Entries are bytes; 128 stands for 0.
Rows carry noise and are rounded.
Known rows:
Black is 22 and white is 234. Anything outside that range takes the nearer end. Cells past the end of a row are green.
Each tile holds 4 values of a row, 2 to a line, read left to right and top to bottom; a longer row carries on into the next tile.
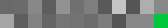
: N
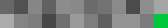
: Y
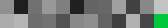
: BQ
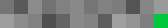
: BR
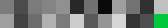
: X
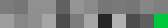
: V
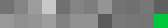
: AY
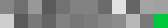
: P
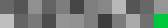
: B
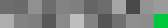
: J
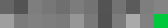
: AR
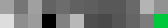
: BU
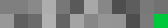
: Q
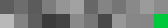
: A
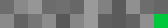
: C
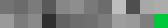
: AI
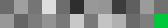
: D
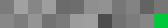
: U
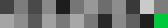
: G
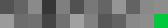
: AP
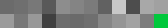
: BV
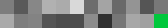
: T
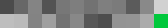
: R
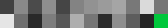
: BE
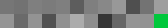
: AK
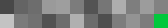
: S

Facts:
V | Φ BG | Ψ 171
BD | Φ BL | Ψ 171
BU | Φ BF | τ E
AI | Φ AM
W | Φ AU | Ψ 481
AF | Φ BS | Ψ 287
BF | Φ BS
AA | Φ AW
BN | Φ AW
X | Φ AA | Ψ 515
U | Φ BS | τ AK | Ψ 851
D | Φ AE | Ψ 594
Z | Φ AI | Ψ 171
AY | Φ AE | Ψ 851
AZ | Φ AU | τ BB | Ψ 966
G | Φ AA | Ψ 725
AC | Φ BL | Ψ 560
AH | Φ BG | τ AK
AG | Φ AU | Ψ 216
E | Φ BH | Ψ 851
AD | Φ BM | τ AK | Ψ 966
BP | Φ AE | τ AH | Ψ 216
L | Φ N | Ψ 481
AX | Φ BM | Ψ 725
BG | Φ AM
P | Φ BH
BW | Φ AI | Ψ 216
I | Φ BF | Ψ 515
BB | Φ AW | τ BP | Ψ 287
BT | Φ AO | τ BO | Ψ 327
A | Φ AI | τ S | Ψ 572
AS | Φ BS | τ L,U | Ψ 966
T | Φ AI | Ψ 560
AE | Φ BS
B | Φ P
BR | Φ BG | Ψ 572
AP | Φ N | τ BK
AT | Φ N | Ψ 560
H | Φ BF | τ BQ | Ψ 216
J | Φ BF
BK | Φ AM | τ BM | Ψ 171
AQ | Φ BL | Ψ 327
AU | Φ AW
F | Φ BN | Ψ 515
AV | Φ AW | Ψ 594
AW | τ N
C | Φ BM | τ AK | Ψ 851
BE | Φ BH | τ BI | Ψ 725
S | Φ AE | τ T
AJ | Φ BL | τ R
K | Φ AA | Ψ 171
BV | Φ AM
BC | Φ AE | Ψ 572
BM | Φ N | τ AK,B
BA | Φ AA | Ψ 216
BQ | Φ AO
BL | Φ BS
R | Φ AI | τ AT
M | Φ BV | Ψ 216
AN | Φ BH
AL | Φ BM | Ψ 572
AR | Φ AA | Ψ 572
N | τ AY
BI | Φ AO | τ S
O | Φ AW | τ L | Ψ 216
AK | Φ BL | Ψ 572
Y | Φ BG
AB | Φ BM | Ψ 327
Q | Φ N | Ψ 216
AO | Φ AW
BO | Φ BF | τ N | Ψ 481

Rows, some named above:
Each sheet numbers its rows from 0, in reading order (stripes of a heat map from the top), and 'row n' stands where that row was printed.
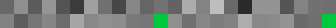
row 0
O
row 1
BP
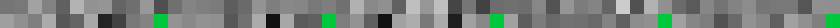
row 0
AB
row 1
BK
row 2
AS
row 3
N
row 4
BR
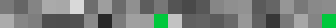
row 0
T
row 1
BI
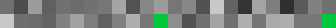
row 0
AN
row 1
AV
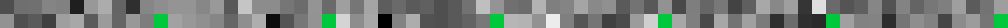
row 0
L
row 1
AQ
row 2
BU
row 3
AT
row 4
AX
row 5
AH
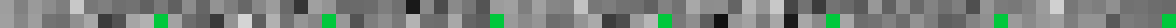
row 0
AC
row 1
BO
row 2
BB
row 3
AC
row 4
AS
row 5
AL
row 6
AY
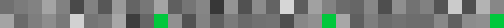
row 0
AF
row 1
BM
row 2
N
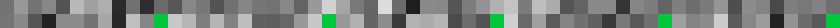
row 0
AZ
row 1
AJ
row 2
H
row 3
E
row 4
K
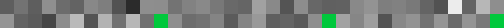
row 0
W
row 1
C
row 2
AE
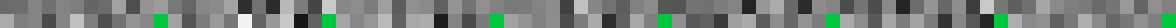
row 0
J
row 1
I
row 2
BD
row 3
BT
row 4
L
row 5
G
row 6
BC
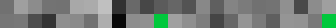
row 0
AD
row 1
Y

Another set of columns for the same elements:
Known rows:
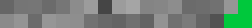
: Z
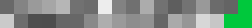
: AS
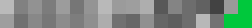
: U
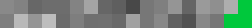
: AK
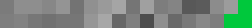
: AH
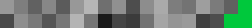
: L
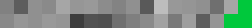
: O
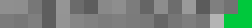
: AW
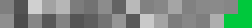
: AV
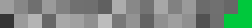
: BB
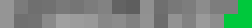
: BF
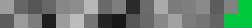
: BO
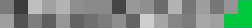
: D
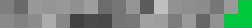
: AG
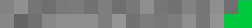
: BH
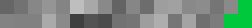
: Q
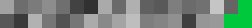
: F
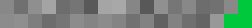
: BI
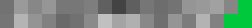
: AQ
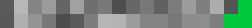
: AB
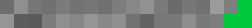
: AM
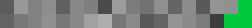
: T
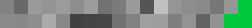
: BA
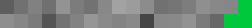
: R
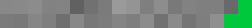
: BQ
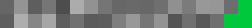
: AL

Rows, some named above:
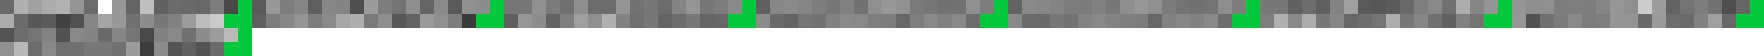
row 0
AD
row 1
T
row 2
BE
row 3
Y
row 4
Y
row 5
BC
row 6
E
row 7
A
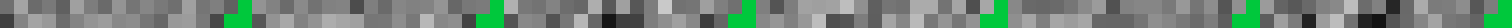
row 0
AT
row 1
AF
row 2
W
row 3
BP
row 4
BD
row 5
BO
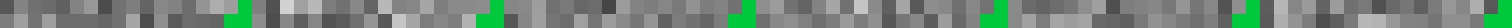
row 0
BR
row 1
AV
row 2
G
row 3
BM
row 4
BD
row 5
AB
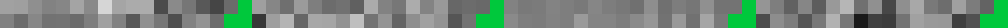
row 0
C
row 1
BB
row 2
J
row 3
L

